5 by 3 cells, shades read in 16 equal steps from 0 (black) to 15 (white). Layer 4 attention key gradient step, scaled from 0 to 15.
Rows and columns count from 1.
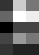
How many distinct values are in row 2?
3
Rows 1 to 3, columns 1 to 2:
3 12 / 6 15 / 0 4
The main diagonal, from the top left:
3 15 4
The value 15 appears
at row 2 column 2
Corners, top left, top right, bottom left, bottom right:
3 7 3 2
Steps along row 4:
up down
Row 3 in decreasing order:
4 4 0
